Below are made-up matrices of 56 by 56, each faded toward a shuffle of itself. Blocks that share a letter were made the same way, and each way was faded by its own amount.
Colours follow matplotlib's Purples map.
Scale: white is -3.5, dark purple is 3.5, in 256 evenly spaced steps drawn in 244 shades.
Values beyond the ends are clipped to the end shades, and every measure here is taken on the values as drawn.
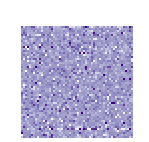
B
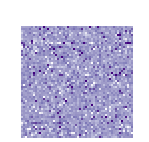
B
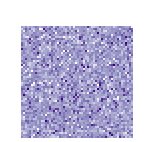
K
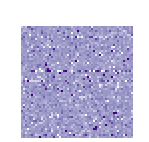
B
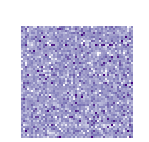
K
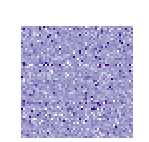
B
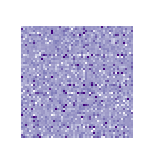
B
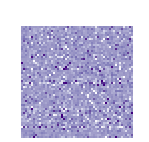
B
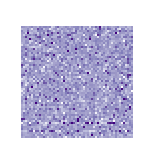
K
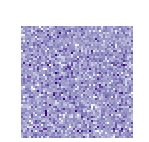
K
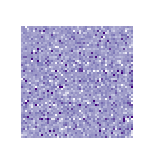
B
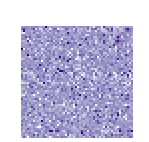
K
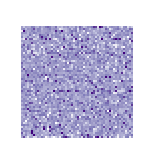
K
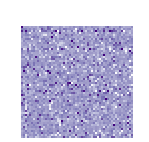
B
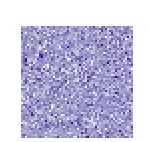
K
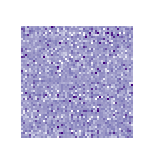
B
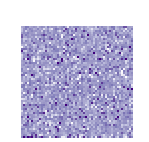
K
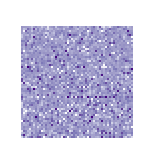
B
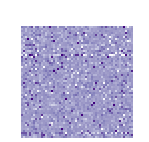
B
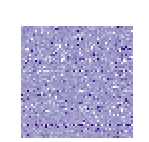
B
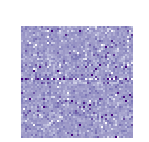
B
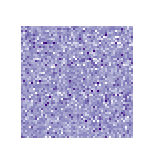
K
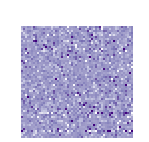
B
